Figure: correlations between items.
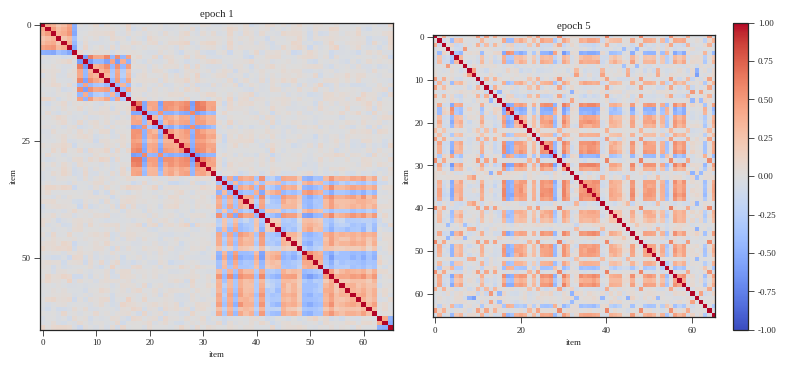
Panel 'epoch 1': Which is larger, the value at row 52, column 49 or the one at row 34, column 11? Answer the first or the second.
the first
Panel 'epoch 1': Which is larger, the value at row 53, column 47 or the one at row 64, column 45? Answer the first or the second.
the first
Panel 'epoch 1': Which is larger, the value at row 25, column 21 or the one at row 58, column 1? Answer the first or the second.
the first
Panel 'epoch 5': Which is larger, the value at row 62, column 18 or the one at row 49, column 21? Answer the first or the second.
the second
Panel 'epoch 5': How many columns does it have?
66
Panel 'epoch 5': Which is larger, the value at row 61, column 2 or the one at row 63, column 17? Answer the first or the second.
the second
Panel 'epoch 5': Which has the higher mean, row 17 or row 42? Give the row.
42
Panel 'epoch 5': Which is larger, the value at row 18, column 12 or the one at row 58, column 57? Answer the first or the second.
the second
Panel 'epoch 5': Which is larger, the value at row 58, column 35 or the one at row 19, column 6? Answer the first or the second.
the first
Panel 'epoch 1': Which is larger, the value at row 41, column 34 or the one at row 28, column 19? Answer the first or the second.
the second
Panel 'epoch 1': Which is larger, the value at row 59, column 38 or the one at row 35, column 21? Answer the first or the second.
the first
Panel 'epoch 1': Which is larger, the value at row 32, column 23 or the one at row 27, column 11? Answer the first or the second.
the first
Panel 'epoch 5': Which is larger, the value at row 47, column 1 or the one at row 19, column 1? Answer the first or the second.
the second
